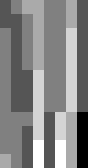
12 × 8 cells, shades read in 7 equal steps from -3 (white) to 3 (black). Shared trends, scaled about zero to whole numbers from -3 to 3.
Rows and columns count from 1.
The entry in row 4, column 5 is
0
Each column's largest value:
1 1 1 -1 1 0 -1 3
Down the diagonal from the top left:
1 1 0 -1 0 0 -2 1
